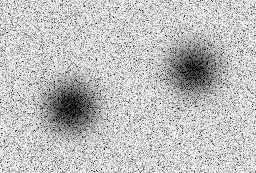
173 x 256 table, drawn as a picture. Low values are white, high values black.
Two bumps rise from the field. No overall slope runs across the table. The values are skewed, with a long tail toward high values. No row or column stands out.
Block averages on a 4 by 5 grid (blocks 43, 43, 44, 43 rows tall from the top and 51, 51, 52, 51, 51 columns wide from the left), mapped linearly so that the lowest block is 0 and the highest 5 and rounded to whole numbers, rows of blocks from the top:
0 0 0 0 0
0 1 0 4 1
1 5 0 1 0
0 1 0 0 0
